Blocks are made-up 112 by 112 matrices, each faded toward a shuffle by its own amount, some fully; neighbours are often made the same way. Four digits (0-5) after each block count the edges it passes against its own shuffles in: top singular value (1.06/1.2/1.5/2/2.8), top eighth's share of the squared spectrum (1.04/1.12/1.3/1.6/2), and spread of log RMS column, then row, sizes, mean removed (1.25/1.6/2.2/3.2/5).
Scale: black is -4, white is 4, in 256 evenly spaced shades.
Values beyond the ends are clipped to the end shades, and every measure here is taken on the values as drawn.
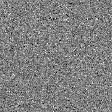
3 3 1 1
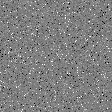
0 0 0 0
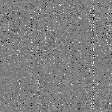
4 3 2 2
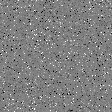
0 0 0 0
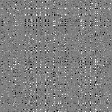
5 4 3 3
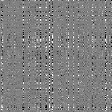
5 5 4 3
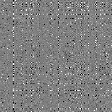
5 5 3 3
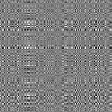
5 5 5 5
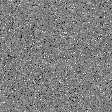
0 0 0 0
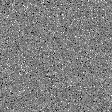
0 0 0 0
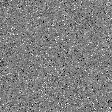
0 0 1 0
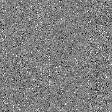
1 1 3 0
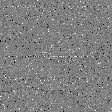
3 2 0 1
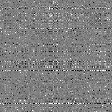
5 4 2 3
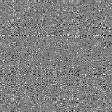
4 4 2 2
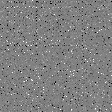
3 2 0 1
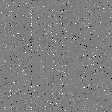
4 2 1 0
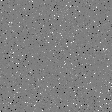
0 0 0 0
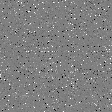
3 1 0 0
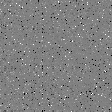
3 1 0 0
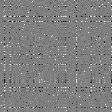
5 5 3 3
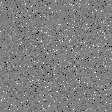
3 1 0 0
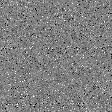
0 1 0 1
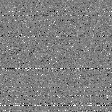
3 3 0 3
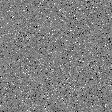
0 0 0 0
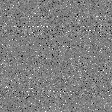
2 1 0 2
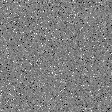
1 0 0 0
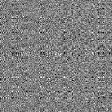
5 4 3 3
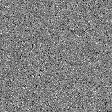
2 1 0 0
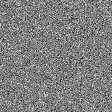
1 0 0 0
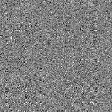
4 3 2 2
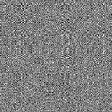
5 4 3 3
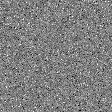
1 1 0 0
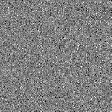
4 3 2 2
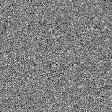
3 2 0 1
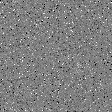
1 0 0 0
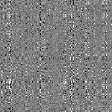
5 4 3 2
